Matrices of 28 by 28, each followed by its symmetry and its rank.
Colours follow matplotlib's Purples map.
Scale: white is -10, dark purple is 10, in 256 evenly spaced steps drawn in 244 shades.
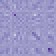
symmetric, rank five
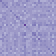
symmetric, rank five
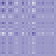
symmetric, rank one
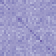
symmetric, rank five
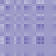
symmetric, rank one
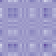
symmetric, rank one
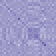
symmetric, rank five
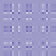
symmetric, rank one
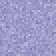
neither, full rank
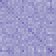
symmetric, rank five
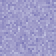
neither, full rank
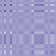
symmetric, rank one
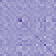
symmetric, rank five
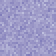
neither, full rank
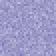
neither, full rank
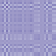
symmetric, rank one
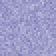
neither, full rank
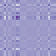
symmetric, rank one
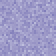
neither, full rank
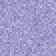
neither, full rank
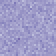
neither, full rank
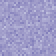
neither, full rank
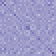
symmetric, rank five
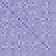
symmetric, rank five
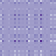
symmetric, rank one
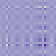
symmetric, rank one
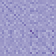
symmetric, rank five
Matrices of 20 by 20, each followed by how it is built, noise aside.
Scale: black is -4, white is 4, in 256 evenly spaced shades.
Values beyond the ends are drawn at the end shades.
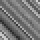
Toeplitz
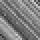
Toeplitz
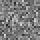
noise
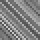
Toeplitz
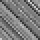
Toeplitz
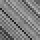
Toeplitz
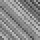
Toeplitz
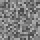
noise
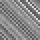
Toeplitz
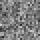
noise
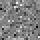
noise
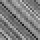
Toeplitz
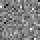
noise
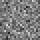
noise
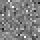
noise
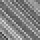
Toeplitz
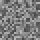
noise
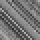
Toeplitz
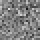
noise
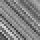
Toeplitz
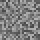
noise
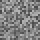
noise
